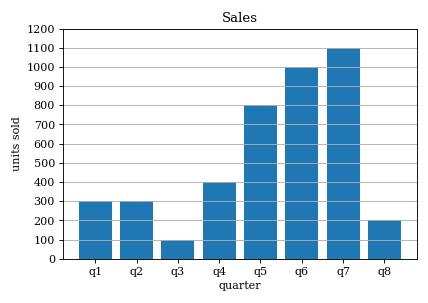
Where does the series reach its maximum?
q7
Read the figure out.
Title: Sales
x-axis: quarter, ticks q1 q2 q3 q4 q5 q6 q7 q8
y-axis: units sold, ticks 0 100 200 300 400 500 600 700 800 900 1000 1100 1200
Values:
300 300 100 400 800 1000 1100 200
